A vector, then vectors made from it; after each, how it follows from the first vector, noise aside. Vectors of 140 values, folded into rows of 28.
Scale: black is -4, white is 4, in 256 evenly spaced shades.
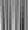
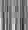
copied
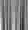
copied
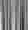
copied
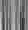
copied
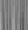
shrunk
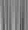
shrunk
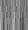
shrunk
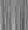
shrunk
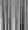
copied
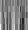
copied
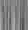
shrunk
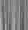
shrunk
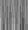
shrunk
